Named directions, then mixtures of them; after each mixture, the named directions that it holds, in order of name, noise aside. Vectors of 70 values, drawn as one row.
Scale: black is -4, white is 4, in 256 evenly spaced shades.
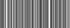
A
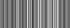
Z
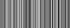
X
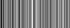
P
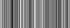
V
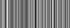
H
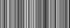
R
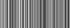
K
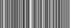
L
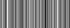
H, R, Z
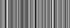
H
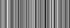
H, R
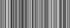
A, H, Z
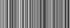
K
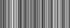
K, L, V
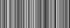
R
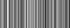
H, R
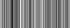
V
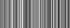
X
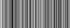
H, K, V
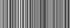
K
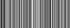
P, X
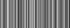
H, R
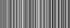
X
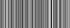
A, H, X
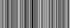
P, R, Z
